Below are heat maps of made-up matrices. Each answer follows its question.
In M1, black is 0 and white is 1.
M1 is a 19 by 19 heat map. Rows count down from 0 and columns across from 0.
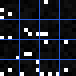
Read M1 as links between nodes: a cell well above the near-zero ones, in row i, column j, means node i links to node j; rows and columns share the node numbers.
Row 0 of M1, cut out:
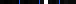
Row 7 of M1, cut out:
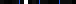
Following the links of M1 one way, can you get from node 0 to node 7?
no
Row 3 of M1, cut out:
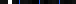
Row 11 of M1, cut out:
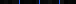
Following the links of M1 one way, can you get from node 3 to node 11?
yes
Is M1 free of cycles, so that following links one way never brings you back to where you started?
yes
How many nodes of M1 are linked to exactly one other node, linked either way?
4
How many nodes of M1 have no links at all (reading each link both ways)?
1
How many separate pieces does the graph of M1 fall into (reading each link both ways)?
2
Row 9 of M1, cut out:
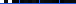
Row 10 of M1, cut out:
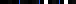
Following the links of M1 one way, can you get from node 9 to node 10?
no
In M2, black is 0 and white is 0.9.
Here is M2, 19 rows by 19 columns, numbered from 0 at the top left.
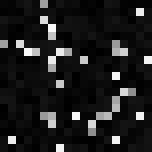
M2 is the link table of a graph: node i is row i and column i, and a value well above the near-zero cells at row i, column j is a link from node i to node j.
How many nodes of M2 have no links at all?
0
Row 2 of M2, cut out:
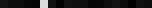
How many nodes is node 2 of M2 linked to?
1
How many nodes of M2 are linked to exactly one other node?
12
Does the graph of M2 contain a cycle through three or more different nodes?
no
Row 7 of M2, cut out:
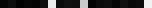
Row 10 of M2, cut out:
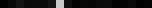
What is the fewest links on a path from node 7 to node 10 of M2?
1
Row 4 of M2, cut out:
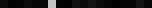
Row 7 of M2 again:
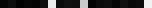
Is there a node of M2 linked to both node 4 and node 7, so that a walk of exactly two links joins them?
yes
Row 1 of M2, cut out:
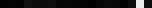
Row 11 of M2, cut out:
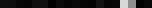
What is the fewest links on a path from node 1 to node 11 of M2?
5
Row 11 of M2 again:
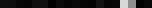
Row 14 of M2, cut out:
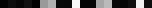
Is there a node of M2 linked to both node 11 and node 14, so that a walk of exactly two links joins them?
no
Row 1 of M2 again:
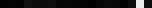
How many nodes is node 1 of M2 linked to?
1
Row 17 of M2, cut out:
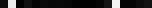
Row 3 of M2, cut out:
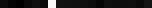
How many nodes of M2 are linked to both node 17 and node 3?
0
